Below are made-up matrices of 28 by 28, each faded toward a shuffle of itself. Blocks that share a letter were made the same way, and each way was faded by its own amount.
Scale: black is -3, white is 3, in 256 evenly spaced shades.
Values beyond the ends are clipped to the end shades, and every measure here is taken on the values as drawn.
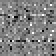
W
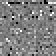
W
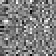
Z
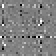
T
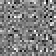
Z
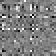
T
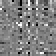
T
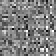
Z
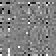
T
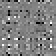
T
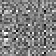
Z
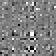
T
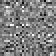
Z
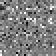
W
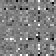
T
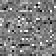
W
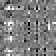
T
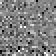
W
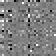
T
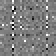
T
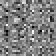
Z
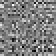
Z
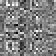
Z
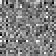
Z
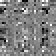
T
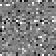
W
